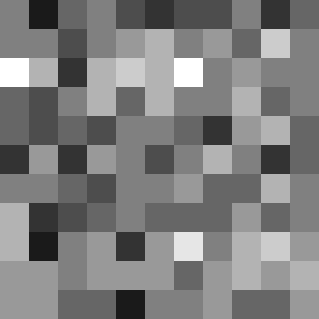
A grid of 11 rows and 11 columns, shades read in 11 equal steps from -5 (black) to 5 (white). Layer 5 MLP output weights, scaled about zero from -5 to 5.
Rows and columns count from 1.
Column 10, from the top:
-3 3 0 -1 2 -3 2 -1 3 1 -1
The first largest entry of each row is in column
1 10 1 4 10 8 10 1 7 9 1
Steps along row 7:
same down down up same up down same up down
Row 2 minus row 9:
-2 4 -2 -1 4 1 -4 1 -3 0 -1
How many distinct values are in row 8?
6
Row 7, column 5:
0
